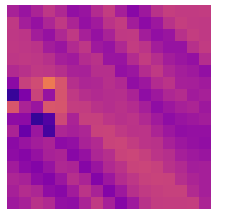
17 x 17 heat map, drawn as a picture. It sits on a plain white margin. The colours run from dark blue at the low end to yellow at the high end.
On average the colour sits 40% of the way up the scale. There is no overall slope. The distribution is heavy-tailed on both sides. Values change most from cell to cell in the middle left. An odd patch, rougher than its surroundings, sits in the middle left. The halves do not mirror each other. The grain runs diagonally down to the right.
